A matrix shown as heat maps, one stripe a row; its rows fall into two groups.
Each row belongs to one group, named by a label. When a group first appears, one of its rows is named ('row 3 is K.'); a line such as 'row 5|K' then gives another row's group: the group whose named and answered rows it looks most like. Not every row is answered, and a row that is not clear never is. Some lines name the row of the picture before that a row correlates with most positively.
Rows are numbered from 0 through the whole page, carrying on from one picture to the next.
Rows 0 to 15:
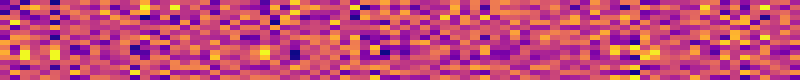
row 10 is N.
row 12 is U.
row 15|N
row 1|U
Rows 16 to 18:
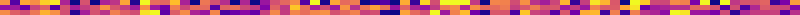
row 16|U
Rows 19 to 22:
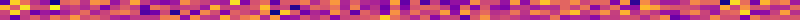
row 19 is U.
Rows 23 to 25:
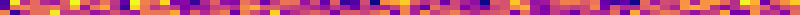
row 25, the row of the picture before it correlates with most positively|22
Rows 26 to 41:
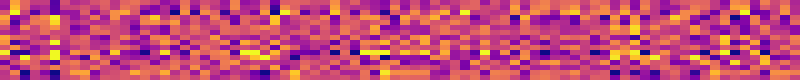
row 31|N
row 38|U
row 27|U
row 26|U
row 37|N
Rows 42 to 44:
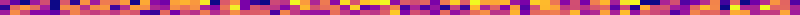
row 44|U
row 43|U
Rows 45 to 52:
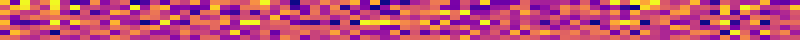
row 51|U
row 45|N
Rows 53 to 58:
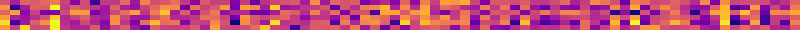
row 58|N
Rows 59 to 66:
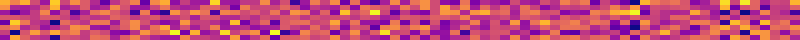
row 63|U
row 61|N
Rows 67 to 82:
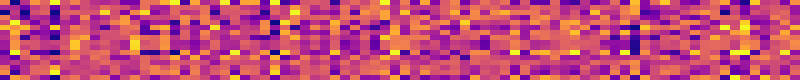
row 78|U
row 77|U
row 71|U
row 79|N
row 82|U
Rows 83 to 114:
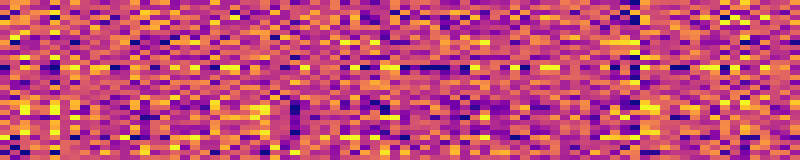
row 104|N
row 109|N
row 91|N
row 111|U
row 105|N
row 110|N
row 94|N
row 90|U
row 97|U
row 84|U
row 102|U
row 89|N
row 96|U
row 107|N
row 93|N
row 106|U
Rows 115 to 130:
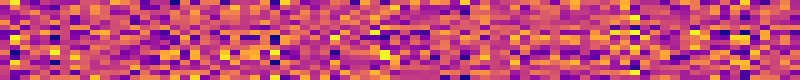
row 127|U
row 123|U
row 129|N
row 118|N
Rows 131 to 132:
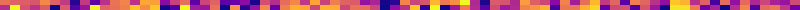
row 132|U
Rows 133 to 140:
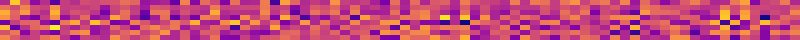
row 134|N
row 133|U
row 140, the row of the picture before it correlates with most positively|131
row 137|U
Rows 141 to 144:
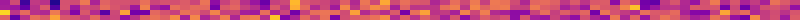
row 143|N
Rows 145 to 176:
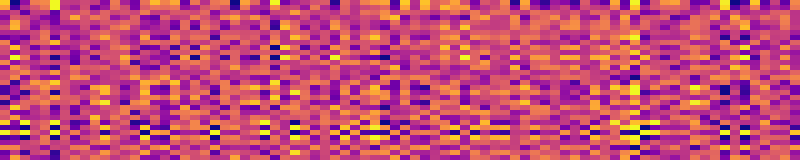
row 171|N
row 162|N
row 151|N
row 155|N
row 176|U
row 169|N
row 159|N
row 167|N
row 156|U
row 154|U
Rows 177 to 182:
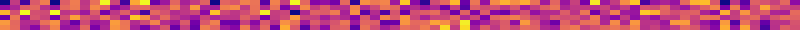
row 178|U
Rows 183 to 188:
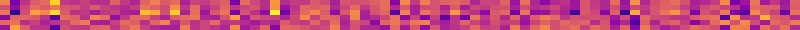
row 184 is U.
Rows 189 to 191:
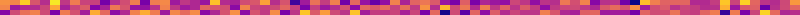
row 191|U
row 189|N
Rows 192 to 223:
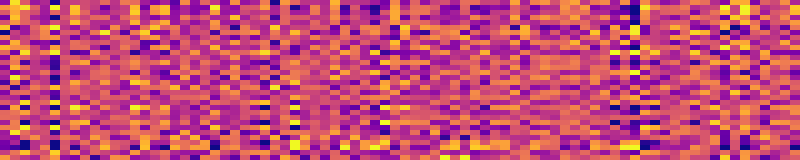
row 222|N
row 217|N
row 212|N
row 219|U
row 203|U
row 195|U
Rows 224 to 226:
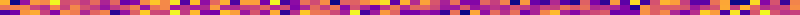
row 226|U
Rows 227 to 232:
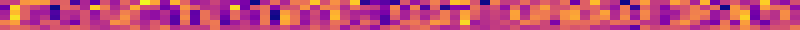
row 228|U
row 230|U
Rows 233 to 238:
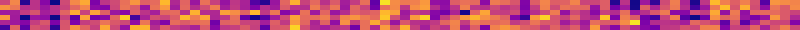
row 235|U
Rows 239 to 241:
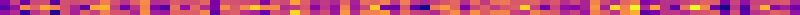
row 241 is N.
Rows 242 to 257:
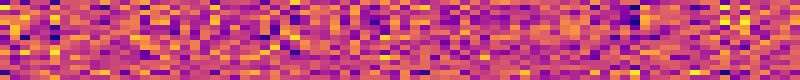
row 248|U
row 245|N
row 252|N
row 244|U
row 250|U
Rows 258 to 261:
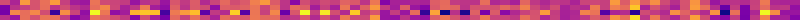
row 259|N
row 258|N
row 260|U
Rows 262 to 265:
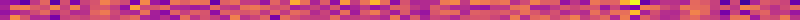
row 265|U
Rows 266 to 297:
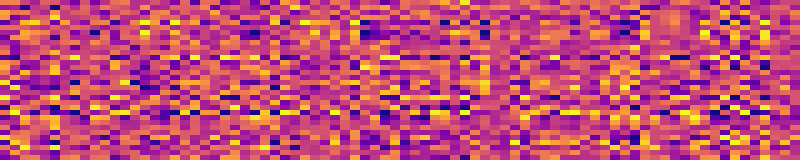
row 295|N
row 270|U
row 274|U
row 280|N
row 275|N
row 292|U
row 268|N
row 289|N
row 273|U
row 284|U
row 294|U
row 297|U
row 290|N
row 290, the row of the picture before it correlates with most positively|264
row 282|N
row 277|U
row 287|U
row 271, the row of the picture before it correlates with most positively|263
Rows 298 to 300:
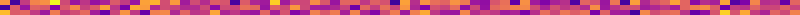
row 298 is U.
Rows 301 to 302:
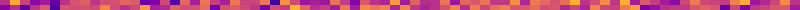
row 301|U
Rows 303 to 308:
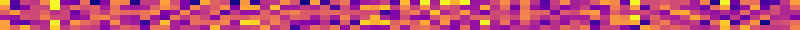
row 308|N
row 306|N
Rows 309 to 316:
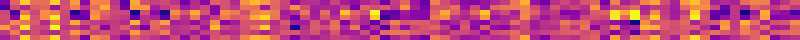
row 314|N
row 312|N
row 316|N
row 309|N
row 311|N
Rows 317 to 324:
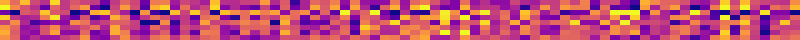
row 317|N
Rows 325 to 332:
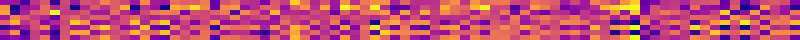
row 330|N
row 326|N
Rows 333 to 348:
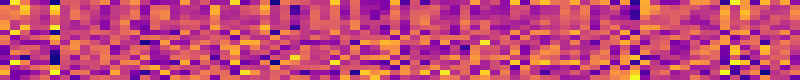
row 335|N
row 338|N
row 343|U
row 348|N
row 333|U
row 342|U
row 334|N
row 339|U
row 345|U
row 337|N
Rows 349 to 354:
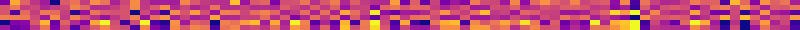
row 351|N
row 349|U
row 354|N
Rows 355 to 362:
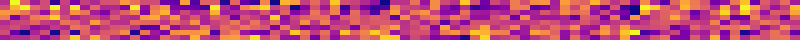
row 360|U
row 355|U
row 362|U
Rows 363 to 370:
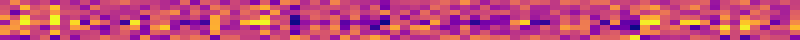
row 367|N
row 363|U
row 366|N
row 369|N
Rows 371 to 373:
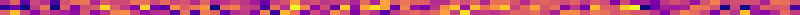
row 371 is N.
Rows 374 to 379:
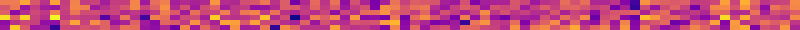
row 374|N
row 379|U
